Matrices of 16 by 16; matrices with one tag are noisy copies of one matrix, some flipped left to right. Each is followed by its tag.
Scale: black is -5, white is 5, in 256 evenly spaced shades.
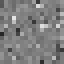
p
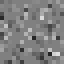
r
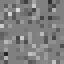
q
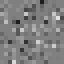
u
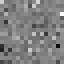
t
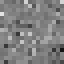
t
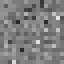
u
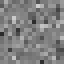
p
